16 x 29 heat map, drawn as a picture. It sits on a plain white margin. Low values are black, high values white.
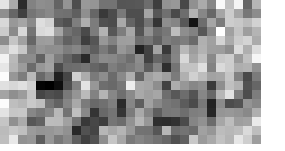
Stripes: none. Mirror symmetry: none. Histogram: bell-shaped. Slope: none.
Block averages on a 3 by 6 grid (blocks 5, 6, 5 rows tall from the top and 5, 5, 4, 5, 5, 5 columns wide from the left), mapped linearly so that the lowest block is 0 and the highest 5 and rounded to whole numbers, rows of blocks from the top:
3 1 0 0 1 5
4 0 1 1 3 4
4 1 0 1 0 4
